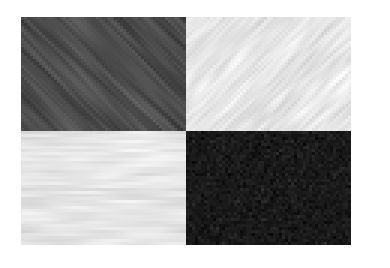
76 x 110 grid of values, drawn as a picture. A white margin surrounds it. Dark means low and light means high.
The table splits into 2 rows of 2 panels. Panel 1,1: low, slanting down to the right, faint in contrast. Panel 1,2: very high, slanting up to the right, faint in contrast. Panel 2,1: very high, streaked across, faint in contrast. Panel 2,2: very low, fine-grained, faint in contrast.
